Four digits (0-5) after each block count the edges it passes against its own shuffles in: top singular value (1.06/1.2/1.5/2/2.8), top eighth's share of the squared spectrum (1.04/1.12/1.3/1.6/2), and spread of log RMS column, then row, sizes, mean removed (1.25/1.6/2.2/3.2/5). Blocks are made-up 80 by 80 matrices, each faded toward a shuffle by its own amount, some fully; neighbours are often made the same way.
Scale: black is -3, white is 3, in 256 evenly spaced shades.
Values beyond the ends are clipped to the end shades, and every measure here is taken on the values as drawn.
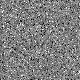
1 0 0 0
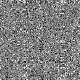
3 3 1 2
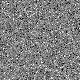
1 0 0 0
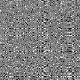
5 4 3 3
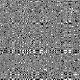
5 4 2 3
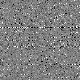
4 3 1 2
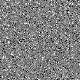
3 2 1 1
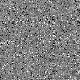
3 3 1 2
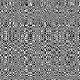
5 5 4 4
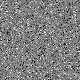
1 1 0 0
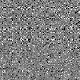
4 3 2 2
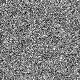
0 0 0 0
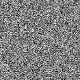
3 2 1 1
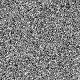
0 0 0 0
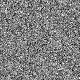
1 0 0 0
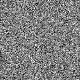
2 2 0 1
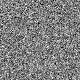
1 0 0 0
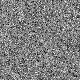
0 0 0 0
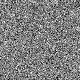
0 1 0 0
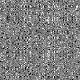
4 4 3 2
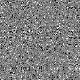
4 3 2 2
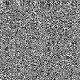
4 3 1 2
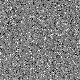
2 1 0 0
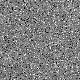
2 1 0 0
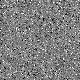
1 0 0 0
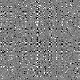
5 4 3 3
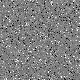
1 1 0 0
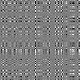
5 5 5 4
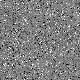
2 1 0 0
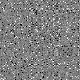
4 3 1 1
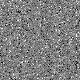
1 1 1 0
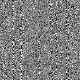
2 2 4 0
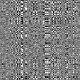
5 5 4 3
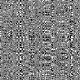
4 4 3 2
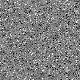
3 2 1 0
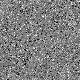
0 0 0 0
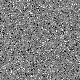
1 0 0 0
